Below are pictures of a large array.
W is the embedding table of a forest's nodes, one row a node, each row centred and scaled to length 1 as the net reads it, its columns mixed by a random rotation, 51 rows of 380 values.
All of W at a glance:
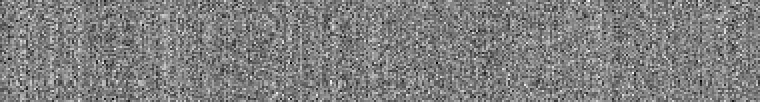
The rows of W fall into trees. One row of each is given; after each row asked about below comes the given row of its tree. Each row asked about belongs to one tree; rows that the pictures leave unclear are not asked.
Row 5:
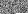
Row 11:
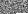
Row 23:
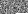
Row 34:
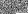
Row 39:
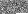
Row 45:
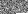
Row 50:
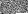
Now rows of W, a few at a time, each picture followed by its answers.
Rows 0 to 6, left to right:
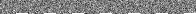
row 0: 5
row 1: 39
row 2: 5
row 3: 50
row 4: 11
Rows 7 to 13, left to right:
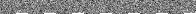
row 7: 34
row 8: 34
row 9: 45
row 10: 50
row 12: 50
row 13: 45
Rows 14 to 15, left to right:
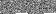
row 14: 50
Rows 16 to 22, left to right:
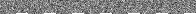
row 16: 23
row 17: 34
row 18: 45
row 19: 23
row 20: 39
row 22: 50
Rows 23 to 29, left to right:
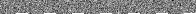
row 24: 50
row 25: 5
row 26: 39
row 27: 23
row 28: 39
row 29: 45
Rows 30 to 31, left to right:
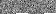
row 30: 5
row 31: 5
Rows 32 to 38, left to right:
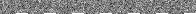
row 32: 34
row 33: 39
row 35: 50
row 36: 39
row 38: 45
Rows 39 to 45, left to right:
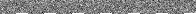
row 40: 11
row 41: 11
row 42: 11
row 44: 50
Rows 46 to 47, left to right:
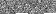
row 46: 23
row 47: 39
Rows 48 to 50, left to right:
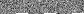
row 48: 39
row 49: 5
